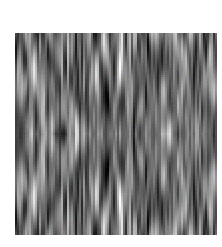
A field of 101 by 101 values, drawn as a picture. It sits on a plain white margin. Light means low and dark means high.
Mirror symmetry: top to bottom. Histogram: bell-shaped. Grain: streaks running down.
